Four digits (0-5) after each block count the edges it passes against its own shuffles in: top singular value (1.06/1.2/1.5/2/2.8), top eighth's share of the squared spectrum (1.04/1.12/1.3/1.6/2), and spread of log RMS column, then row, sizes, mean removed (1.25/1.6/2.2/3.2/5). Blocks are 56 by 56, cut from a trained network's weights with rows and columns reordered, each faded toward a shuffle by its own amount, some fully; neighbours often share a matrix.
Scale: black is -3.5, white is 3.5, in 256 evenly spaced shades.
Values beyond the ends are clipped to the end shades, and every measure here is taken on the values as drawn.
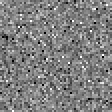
1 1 0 0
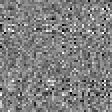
4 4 2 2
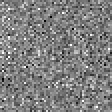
3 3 1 1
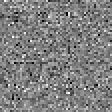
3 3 1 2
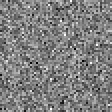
0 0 0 0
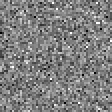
0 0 0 0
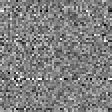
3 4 1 2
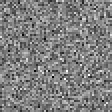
1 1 0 0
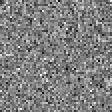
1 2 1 0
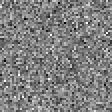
0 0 0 0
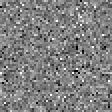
2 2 1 0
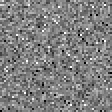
0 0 0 0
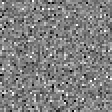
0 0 0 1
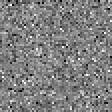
1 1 0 0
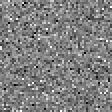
0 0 0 0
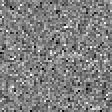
1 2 0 0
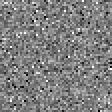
0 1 0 0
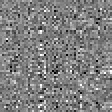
3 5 3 2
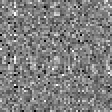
3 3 2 2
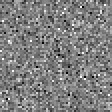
1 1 0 0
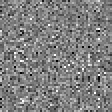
3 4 2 2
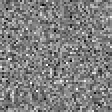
1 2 0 0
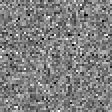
2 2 0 1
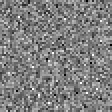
1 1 0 0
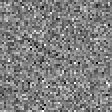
2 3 1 1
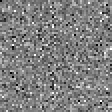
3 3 1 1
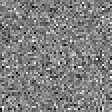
3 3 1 2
